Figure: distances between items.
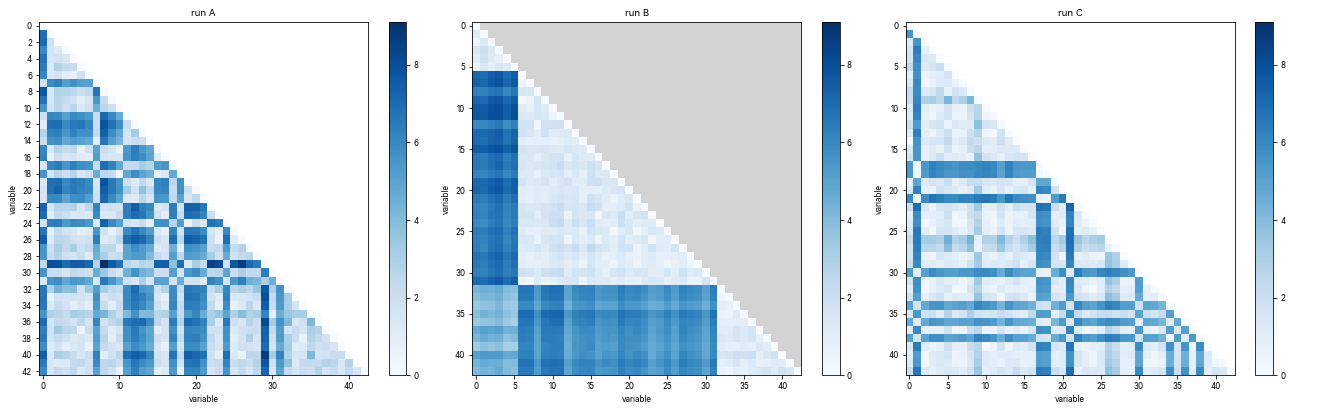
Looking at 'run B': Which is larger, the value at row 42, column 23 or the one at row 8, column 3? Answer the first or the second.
the second
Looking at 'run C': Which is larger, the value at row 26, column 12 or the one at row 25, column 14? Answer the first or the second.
the first
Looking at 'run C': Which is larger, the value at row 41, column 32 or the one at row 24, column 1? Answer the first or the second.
the second
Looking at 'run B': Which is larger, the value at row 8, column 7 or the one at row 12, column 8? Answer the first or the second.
the first
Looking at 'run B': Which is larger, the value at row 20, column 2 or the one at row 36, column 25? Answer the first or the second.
the first
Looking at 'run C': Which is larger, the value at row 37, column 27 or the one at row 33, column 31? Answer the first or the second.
the first
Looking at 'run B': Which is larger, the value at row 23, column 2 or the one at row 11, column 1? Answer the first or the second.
the second
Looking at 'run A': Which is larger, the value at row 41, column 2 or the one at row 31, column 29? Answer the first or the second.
the second
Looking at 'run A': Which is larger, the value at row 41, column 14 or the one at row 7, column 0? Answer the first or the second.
the first
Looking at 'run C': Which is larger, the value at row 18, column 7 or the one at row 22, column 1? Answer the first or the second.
the second
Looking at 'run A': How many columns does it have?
43
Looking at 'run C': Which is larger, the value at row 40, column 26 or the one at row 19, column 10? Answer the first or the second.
the first
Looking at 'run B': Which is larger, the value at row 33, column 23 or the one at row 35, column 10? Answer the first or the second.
the second
